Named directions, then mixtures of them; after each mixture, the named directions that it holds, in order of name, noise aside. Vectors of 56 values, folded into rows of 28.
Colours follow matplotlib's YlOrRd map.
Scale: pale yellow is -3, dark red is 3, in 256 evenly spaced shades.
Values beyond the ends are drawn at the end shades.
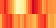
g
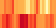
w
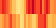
g, w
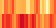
w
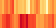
w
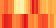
g, w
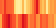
g, w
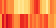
g, w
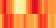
g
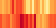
g, w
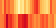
g, w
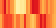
g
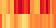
g, w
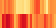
g, w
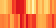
g, w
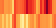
w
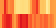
g, w
